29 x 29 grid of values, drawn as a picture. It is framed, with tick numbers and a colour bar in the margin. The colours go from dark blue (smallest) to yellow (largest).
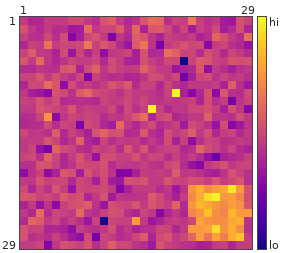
Ninth with the highest average: bottom right. Histogram: skewed, a long tail of high values. Average level on the scale: 50%. Odd patch: higher, in the bottom right. Mirror symmetry: none. Stripes: none.
